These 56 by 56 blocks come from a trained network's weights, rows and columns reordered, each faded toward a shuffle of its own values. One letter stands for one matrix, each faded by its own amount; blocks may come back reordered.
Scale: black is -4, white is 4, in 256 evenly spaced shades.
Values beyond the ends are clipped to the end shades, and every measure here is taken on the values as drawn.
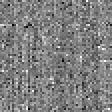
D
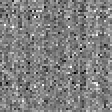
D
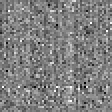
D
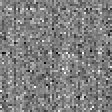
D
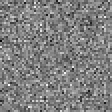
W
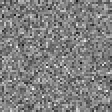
W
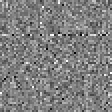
W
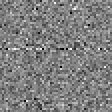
W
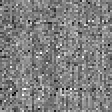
D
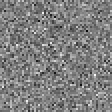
W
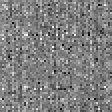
D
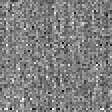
D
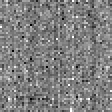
D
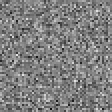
W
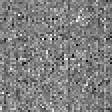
D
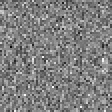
W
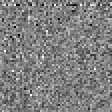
W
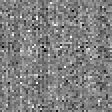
D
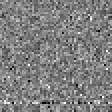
W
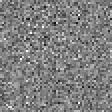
W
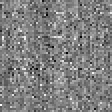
D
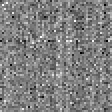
D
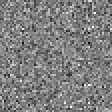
W
